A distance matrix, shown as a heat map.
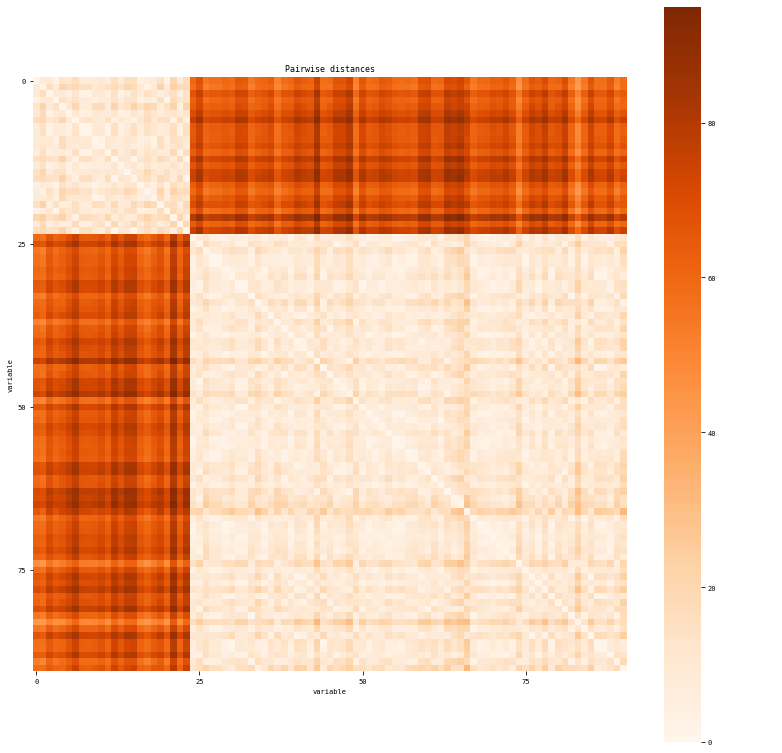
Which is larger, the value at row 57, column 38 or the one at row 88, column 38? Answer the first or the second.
the second
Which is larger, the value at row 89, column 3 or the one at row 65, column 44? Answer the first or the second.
the first
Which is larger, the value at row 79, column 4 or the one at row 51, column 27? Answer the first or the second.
the first
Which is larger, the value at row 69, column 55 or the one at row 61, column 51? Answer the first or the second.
the second
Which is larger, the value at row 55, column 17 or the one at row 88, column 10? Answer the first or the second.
the second
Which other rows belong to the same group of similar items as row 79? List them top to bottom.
24, 25, 26, 27, 28, 29, 30, 31, 32, 33, 34, 35, 36, 37, 38, 39, 40, 41, 42, 43, 44, 45, 46, 47, 48, 49, 50, 51, 52, 53, 54, 55, 56, 57, 58, 59, 60, 61, 62, 63, 64, 65, 66, 67, 68, 69, 70, 71, 72, 73, 74, 75, 76, 77, 78, 80, 81, 82, 83, 84, 85, 86, 87, 88, 89, 90
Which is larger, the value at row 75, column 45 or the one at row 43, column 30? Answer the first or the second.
the second
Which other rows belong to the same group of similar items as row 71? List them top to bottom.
24, 25, 26, 27, 28, 29, 30, 31, 32, 33, 34, 35, 36, 37, 38, 39, 40, 41, 42, 43, 44, 45, 46, 47, 48, 49, 50, 51, 52, 53, 54, 55, 56, 57, 58, 59, 60, 61, 62, 63, 64, 65, 66, 67, 68, 69, 70, 72, 73, 74, 75, 76, 77, 78, 79, 80, 81, 82, 83, 84, 85, 86, 87, 88, 89, 90
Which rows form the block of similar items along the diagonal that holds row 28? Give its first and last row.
24 to 90
